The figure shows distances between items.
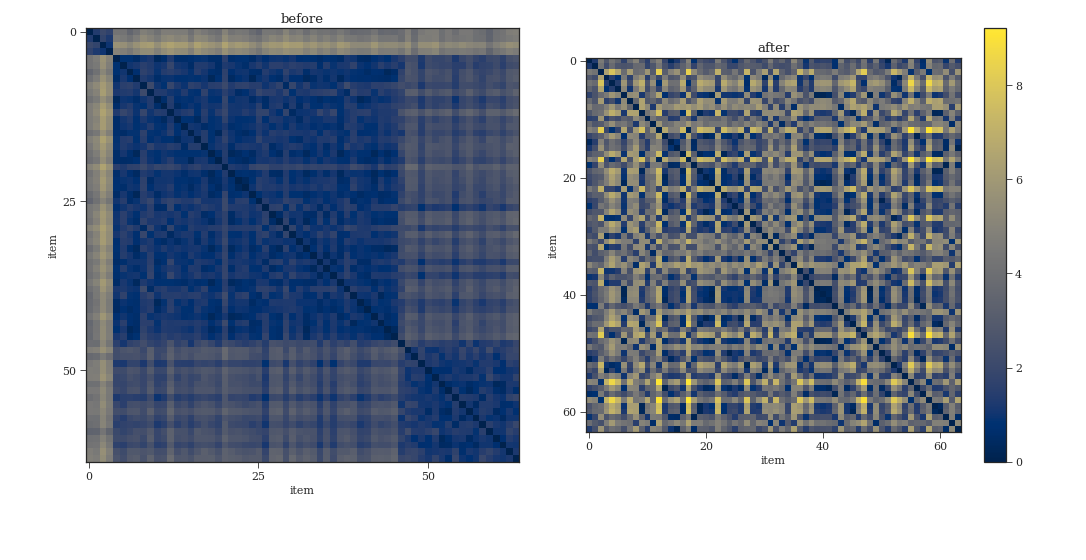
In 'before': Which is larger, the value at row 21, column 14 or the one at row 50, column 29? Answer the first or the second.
the second
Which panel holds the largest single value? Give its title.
after
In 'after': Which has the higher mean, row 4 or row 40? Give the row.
4
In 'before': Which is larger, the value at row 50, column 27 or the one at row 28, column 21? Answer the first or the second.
the first
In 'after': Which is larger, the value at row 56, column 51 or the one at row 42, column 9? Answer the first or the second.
the second
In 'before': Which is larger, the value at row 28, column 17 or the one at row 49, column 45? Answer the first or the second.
the second
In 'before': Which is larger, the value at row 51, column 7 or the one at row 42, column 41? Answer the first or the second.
the first
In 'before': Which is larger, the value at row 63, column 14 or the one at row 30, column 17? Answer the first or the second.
the first
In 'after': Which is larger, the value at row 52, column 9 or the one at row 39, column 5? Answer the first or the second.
the first
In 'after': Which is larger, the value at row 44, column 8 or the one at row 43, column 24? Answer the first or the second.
the first
